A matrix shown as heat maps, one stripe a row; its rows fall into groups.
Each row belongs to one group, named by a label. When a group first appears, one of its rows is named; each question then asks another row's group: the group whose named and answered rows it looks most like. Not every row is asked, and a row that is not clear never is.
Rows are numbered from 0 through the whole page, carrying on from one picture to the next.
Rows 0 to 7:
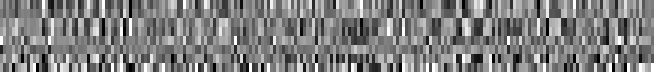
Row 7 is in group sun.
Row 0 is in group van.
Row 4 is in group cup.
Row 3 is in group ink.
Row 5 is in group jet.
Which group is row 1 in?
van
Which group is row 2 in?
ink
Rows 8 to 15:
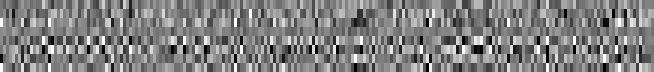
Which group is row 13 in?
ink
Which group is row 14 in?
jet
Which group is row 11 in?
ink
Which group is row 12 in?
van
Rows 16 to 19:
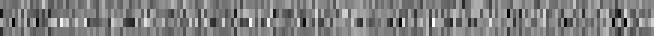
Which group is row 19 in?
jet
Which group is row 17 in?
jet
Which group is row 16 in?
van
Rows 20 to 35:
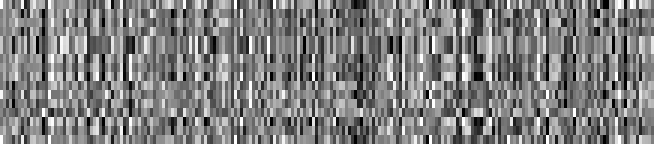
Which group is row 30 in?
cup
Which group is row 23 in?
ink
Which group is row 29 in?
sun
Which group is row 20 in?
cup
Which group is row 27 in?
ink
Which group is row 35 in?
cup
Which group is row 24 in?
sun
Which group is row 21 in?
ink
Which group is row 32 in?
van
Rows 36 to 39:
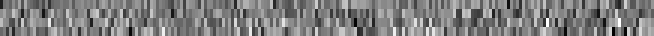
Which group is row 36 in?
jet
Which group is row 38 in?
cup
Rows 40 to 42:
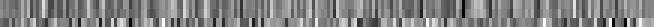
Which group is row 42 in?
sun
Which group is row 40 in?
van
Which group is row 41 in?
van
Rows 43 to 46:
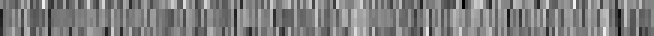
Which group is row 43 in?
van
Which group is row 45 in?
jet
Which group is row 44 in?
jet
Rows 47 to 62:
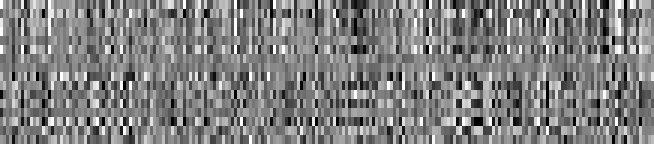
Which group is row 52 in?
cup
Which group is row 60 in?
ink
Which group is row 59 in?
jet
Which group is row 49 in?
cup
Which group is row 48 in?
ink
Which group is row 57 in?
jet
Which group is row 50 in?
cup
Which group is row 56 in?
ink
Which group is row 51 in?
sun
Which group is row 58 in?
ink
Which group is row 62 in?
sun
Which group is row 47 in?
cup
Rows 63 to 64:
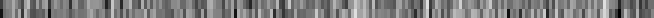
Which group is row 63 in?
jet
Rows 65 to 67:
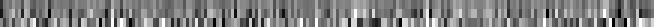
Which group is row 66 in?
jet
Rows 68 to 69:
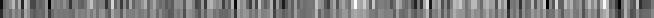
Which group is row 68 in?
jet
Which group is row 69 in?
jet
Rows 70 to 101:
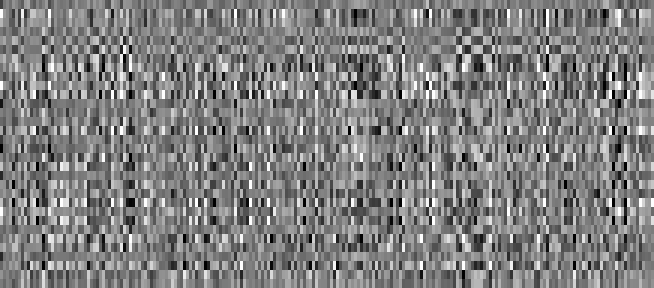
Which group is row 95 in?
van
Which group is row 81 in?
jet
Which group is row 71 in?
cup
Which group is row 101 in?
van
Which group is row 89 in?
jet
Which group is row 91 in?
ink
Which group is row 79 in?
cup
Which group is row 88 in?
sun
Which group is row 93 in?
cup
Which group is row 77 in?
ink
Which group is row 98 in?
jet
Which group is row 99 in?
ink
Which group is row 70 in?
jet
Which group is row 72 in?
cup
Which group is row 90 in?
sun
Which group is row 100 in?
van
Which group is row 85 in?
jet
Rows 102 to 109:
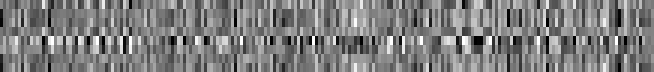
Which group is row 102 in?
van
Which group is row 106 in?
ink
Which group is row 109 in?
jet
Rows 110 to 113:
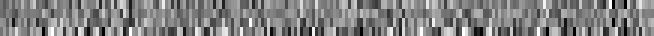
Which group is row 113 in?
ink
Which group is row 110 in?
sun
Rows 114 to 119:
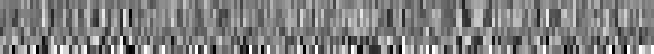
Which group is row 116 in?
van
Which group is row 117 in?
jet
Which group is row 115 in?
van
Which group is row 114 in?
van
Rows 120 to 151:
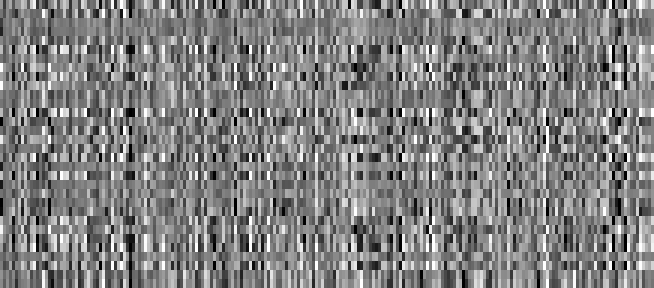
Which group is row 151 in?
van
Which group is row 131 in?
van
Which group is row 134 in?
van
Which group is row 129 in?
cup
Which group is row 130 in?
van
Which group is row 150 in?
van
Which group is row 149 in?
sun
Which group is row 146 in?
sun
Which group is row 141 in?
van
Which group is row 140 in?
jet
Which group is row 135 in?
cup
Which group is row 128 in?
sun
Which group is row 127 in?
cup
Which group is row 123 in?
jet
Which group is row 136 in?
van
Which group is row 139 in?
sun
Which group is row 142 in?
jet
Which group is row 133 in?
jet
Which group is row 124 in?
van
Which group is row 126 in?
sun
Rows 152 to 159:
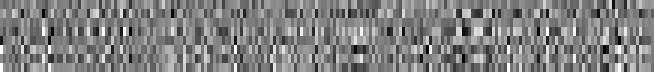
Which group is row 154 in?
van
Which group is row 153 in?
ink
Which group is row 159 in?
cup
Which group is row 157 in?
cup
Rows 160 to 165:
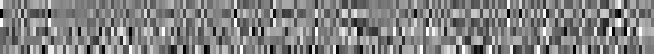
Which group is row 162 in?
cup
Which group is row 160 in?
cup
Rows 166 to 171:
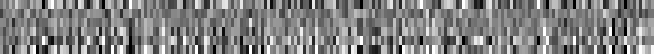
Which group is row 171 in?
sun
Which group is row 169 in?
sun
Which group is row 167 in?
jet
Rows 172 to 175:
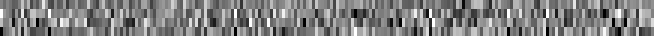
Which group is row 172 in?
van
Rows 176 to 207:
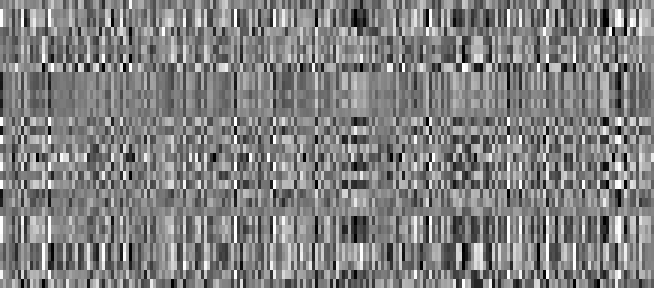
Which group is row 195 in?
van
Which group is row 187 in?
jet
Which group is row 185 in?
jet
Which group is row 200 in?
cup
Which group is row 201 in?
cup
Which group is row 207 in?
ink
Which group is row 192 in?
van
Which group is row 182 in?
van
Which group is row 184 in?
jet
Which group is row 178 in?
cup
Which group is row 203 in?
van
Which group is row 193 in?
sun
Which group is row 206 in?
cup
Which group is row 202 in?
cup
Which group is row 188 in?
jet
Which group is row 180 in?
van
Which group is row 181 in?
van
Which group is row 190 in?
jet
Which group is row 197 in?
jet
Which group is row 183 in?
ink
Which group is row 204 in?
van
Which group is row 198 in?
jet
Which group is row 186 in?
jet
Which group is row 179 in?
sun
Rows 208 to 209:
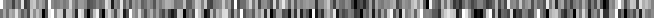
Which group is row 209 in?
ink
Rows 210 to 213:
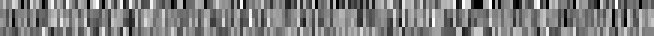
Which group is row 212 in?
sun
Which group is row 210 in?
ink
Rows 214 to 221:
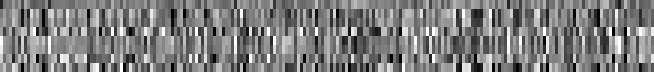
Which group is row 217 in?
sun
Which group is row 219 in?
cup
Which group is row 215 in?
ink
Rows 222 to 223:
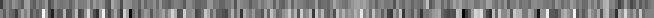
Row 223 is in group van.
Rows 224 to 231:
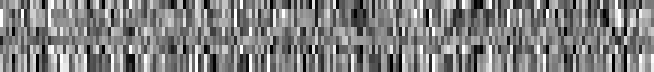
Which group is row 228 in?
jet
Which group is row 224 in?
ink
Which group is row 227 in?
sun
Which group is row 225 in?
cup
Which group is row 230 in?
sun
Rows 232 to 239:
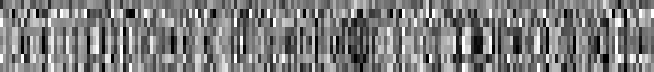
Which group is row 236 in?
ink
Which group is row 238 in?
cup
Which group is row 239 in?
ink
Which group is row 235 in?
ink
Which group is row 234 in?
cup
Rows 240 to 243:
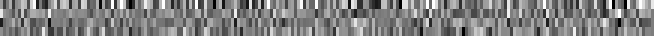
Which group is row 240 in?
sun
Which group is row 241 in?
cup
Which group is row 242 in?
jet
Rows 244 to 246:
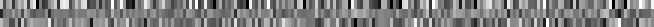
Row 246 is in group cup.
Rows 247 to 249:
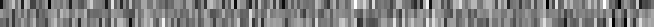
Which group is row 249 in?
sun
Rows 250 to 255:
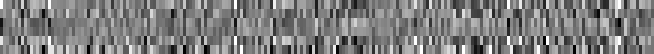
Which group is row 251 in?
ink
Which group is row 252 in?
jet
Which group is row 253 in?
jet
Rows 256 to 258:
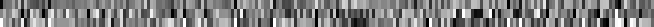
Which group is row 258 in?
cup
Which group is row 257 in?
ink
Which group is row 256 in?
jet
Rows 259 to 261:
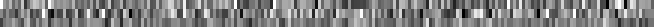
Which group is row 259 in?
cup
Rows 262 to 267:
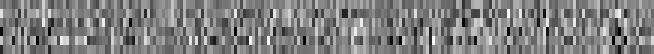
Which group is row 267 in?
jet
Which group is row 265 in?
jet
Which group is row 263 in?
cup
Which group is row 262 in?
van
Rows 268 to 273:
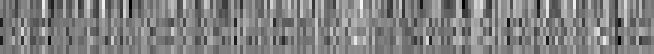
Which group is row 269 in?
van
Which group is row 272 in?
jet
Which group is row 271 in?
van
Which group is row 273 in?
van
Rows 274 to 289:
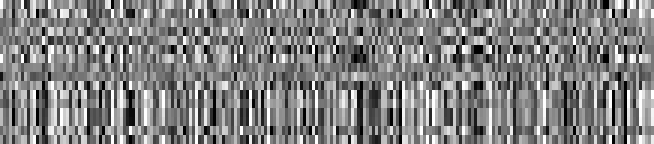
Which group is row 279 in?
ink
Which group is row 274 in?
cup
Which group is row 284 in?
sun
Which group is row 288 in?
ink
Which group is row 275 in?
sun
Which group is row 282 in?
jet
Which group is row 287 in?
sun
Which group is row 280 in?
cup
